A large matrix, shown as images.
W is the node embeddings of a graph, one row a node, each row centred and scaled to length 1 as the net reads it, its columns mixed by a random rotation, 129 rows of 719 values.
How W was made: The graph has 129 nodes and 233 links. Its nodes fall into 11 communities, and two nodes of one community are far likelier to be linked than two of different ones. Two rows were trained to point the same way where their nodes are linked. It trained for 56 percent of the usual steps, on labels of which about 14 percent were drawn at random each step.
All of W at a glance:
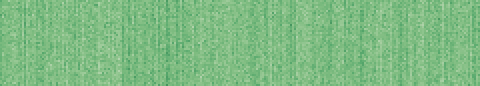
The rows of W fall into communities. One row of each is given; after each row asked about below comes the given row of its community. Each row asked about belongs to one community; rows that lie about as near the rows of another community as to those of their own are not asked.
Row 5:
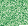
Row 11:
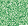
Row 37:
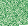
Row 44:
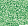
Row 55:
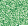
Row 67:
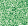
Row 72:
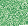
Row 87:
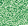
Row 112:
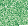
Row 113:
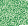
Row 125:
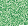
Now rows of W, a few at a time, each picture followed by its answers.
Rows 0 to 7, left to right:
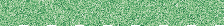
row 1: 87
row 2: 72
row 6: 5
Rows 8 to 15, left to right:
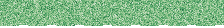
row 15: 11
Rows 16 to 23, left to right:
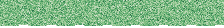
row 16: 5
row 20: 112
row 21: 67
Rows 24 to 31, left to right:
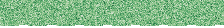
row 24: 55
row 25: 113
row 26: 67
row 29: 11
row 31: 67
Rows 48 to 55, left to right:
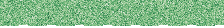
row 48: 72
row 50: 44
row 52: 125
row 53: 87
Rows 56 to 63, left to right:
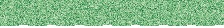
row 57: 11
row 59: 55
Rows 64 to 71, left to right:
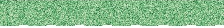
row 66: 72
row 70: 112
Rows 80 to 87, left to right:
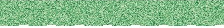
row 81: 55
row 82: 72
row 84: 113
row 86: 113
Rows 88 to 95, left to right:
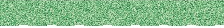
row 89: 44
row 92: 37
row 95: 67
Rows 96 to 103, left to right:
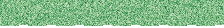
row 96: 5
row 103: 5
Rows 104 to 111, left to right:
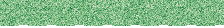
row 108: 67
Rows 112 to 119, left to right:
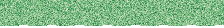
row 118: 55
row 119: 55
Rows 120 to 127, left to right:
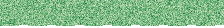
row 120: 11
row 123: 87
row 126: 113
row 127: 72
